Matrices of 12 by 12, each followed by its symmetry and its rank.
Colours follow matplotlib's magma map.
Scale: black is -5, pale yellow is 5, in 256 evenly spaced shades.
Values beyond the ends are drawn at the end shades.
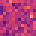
neither, full rank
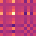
symmetric, rank one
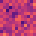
symmetric, full rank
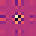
symmetric, rank one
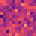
neither, full rank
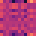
neither, rank two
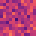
neither, full rank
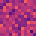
symmetric, full rank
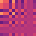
symmetric, rank one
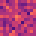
symmetric, full rank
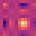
symmetric, rank one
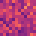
neither, full rank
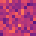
neither, full rank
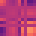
symmetric, rank one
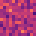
neither, full rank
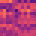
neither, rank two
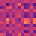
neither, rank two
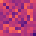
symmetric, full rank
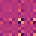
symmetric, rank one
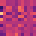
neither, rank two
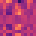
neither, rank two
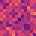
symmetric, full rank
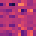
neither, rank two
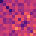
symmetric, full rank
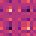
symmetric, rank one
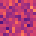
neither, full rank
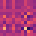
neither, rank two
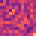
symmetric, full rank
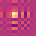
symmetric, rank one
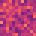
symmetric, full rank
